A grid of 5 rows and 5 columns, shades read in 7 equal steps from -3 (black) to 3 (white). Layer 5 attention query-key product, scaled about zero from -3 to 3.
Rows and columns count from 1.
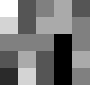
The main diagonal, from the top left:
3 -1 0 -3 0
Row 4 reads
-1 1 -1 -3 1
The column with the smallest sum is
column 4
